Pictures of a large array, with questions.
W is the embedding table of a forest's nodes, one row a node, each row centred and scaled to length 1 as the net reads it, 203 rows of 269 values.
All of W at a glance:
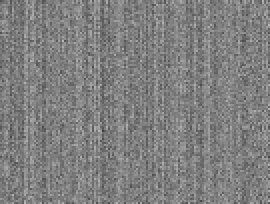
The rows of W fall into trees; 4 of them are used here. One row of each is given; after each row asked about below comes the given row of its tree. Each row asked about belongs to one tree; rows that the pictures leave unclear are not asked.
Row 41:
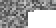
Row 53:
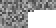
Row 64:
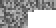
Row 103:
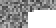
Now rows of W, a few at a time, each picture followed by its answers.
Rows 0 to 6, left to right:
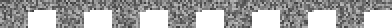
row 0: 64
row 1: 64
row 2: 64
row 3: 64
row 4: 53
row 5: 103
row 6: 64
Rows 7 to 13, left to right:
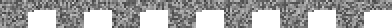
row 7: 53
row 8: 64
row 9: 53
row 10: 64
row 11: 53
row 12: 53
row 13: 103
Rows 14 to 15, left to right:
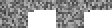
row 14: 53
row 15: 53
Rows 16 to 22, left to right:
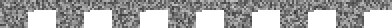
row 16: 64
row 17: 64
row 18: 103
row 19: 64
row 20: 53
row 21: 41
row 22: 53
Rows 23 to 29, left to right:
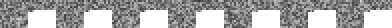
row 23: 103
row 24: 103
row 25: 103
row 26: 103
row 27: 64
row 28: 41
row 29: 53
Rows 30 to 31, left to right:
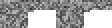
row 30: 103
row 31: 41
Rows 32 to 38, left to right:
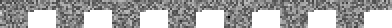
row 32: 64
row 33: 64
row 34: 103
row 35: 41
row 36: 41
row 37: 64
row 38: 103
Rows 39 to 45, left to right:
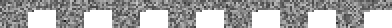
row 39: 53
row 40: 41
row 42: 53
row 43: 64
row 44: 64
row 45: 103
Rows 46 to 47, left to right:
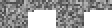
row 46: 53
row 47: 41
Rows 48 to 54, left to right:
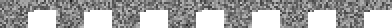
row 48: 41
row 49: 64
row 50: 64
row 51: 41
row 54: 53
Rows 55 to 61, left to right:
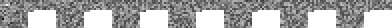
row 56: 103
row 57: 64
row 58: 64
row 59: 103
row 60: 64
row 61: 64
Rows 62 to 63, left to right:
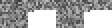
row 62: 53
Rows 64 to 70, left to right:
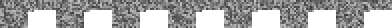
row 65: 41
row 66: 64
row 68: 64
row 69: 103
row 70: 103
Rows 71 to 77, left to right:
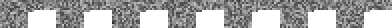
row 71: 103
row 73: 103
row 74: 53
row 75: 64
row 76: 64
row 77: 41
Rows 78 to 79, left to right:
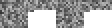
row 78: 53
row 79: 103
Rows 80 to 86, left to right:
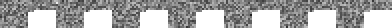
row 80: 41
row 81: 103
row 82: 41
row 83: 103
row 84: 103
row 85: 103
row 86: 64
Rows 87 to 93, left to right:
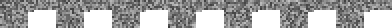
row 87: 64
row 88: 64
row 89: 103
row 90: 64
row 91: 53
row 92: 103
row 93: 64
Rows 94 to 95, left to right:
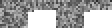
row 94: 64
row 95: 53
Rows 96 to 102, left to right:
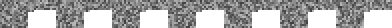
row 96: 41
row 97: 103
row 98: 41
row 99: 103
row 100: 64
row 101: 103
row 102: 64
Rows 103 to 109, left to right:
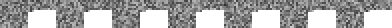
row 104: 103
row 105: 41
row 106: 53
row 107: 64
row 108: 41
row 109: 103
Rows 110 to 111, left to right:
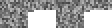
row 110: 53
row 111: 53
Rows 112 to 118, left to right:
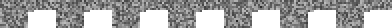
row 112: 64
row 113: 53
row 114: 64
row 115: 53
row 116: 53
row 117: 41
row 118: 53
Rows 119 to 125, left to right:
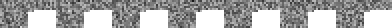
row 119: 64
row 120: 64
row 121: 64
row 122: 103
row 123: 53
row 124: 64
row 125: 103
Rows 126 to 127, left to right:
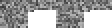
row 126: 64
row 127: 64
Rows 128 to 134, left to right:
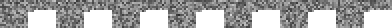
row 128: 64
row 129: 64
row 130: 103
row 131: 103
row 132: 53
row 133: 103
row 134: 103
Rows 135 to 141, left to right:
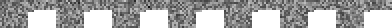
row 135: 53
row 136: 64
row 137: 53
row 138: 103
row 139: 53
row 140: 41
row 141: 64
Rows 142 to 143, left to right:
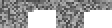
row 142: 103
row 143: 103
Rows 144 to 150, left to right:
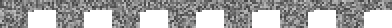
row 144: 64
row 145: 53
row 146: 64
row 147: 103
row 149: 41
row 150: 103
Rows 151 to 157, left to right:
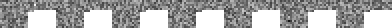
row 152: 53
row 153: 41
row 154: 41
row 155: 53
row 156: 64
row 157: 64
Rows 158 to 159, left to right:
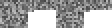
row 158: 64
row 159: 103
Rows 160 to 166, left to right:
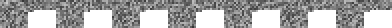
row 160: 103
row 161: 64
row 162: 103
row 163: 53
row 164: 103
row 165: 103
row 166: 103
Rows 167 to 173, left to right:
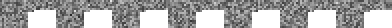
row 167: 53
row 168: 41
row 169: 103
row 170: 103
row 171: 64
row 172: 41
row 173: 103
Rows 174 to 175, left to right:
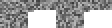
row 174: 103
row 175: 103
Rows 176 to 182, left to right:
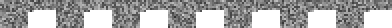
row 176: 103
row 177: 53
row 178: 64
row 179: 64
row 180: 64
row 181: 103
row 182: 103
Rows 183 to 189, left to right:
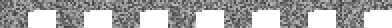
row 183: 41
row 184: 64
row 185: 103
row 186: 64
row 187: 103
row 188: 41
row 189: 53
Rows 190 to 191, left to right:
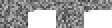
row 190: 41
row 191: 103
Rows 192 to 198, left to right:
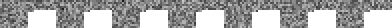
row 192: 103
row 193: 64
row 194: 41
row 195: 41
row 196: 64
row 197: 53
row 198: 53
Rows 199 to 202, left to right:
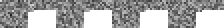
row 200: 64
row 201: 103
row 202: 41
